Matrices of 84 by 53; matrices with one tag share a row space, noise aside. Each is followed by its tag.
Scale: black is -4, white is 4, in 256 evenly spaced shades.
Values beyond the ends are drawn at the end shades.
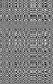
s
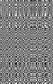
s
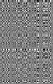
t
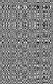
t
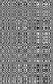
t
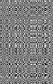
s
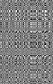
s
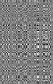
t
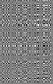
t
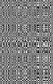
t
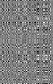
t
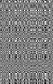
s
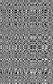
s
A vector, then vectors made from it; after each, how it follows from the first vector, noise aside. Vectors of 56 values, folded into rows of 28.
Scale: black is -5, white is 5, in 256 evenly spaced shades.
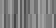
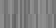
shrunk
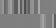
partly zeroed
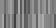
copied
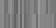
shrunk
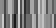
scaled up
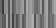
wrapped around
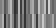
scaled up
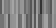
reversed
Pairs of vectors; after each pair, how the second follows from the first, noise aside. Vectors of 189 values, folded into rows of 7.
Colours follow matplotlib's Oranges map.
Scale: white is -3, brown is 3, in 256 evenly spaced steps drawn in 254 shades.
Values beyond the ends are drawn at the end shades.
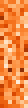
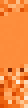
partly zeroed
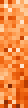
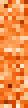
sign-scrambled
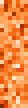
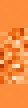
partly zeroed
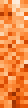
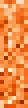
shuffled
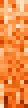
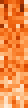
reversed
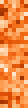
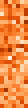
shuffled
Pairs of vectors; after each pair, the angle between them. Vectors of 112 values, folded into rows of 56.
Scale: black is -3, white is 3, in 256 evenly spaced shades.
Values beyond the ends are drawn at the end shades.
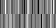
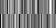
partly aligned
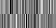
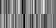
orthogonal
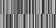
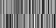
nearly parallel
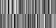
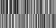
nearly opposite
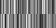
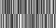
orthogonal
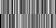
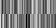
orthogonal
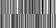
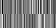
partly opposed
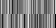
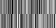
orthogonal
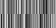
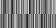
partly aligned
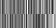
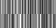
orthogonal
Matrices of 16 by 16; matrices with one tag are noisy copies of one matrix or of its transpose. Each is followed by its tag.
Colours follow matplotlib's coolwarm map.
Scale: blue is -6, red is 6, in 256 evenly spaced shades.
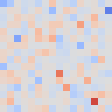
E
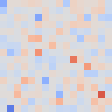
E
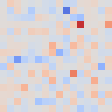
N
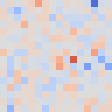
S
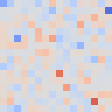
E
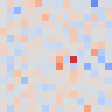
S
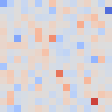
E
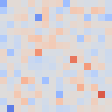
E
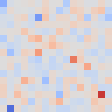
E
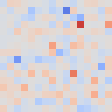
N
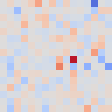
S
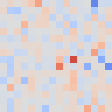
S
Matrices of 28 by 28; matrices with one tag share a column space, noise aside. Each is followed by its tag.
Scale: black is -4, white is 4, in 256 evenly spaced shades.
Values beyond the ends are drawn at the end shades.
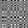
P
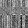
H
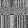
H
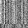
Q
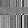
H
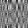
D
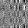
D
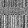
H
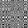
P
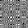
P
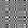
P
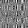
D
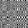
P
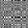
P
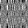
D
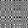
P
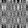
D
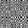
P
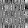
D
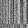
Q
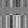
H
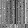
Q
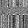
H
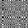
P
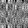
D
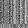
Q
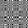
P
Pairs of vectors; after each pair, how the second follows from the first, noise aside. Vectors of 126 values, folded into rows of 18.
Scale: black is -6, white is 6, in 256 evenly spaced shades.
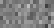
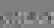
partly zeroed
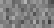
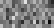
scaled up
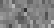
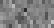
copied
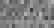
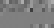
partly zeroed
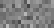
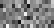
scaled up
